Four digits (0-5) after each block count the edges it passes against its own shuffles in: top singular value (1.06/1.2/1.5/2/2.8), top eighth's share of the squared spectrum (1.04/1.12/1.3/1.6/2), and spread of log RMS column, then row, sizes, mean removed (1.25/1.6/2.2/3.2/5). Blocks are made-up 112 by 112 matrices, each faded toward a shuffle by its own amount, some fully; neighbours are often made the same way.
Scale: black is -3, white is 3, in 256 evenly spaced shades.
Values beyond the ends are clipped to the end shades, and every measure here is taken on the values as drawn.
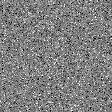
0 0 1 0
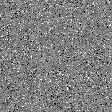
1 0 0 0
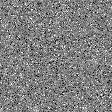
0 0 0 0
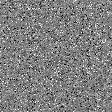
0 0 1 1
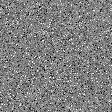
0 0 0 0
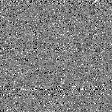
2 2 2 3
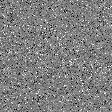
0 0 0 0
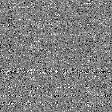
1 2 2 3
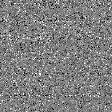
1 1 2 2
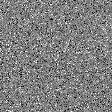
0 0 1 1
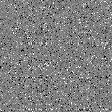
4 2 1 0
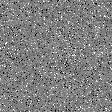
2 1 0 0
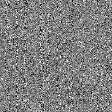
0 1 3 0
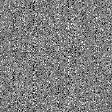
1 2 3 0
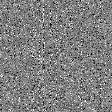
1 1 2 0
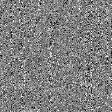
1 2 3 0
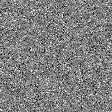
0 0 1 0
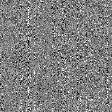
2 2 3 0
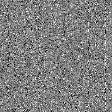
1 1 3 0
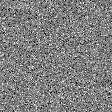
0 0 1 0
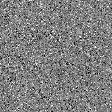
0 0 1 0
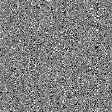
2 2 3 0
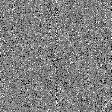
1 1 2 0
